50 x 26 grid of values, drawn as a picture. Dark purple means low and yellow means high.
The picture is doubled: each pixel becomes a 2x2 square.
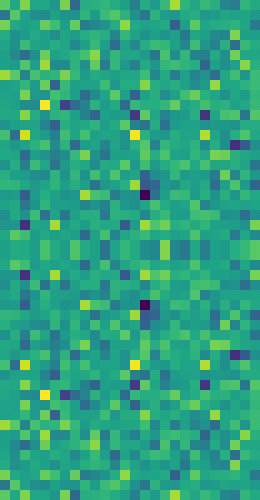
Slope: none. Mirror symmetry: top to bottom. Odd rows or columns: none. Histogram: heavy tails on both sides. Grain: fine. Seam: none.
